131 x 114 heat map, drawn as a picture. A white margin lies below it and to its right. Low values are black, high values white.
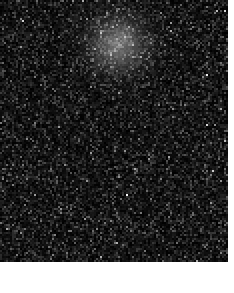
Ninth with the highest average: top middle. Mirror symmetry: none. Slope: none. Average level on the scale: 10%. Histogram: skewed, a long tail of high values. Bumps: one, in the top middle. Odd rows or columns: none.
